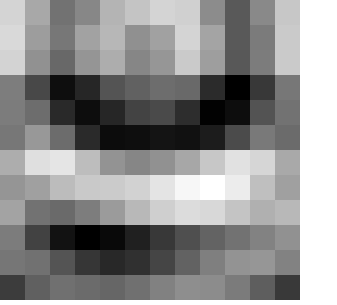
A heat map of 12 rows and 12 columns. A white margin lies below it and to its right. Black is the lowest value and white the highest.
Stripes running across repeat 2 times from top to bottom. Rings spread out from the top middle. Overall the values sit about 50% of the way up the scale.
